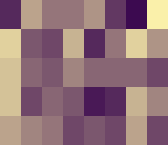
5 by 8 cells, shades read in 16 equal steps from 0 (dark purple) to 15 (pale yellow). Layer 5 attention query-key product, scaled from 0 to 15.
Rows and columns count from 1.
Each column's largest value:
13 10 7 11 9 7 13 15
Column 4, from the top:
7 11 8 5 4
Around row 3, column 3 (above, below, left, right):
4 6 6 8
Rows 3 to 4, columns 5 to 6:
6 6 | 1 2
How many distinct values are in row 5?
5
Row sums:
53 64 53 49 52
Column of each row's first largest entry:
8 1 1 1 1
